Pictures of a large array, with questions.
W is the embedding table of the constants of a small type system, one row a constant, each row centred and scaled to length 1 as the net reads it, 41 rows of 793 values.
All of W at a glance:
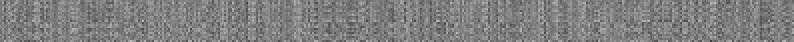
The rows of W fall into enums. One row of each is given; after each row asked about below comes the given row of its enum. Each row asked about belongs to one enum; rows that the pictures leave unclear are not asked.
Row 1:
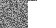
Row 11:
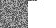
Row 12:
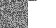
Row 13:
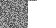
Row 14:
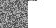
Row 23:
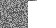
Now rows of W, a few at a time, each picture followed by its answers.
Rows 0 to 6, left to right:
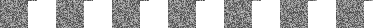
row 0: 11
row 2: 11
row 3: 11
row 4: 14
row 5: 23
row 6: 23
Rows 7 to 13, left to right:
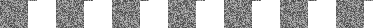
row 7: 13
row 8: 11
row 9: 12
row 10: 14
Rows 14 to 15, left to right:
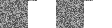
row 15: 13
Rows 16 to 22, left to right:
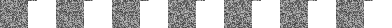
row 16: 11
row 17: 12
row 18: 12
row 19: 14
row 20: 14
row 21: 14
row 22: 12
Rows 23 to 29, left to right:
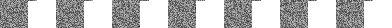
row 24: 23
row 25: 1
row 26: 13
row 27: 1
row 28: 12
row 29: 12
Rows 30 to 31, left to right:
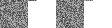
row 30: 12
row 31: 13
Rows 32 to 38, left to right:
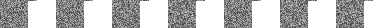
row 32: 23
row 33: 23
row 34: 1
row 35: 14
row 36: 23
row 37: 11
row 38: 14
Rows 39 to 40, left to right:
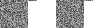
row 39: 12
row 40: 13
